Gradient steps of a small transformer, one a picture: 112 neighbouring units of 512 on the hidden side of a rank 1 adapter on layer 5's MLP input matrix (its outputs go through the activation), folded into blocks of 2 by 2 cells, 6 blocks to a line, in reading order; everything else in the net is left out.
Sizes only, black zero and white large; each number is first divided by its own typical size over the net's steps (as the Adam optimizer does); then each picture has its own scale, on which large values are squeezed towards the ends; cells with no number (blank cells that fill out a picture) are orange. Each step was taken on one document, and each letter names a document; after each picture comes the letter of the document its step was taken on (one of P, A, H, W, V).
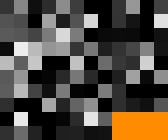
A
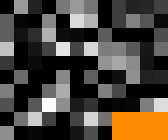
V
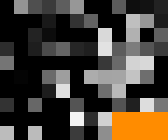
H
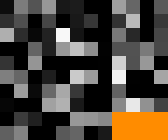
A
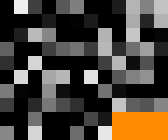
H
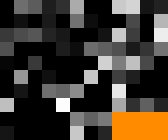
H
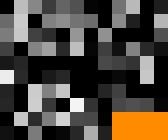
V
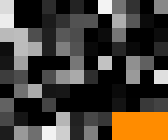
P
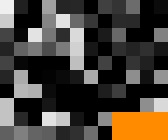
P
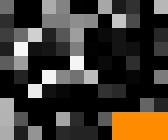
P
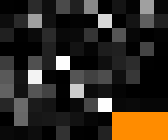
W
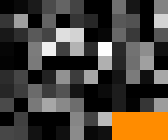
A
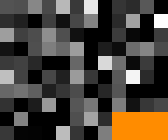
A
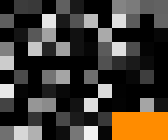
V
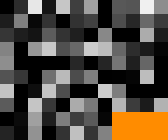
V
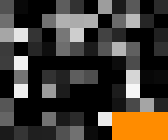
P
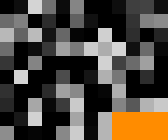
H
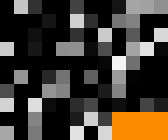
H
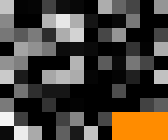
P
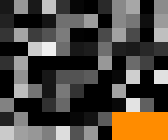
P
